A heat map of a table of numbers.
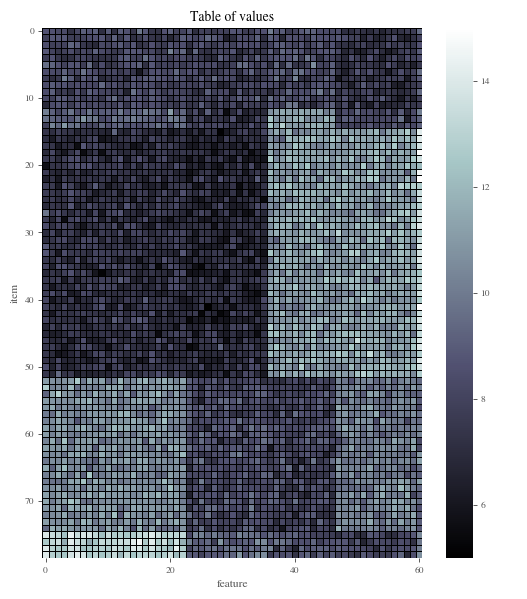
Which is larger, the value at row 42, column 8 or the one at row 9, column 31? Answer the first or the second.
the second
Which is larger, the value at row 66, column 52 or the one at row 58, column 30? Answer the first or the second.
the first
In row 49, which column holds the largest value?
60
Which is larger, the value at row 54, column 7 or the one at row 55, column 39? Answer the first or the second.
the first
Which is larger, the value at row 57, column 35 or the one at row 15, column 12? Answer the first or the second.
the first
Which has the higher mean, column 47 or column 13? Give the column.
47
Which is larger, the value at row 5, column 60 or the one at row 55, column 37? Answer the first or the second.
the second
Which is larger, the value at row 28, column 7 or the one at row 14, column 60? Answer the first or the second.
the second
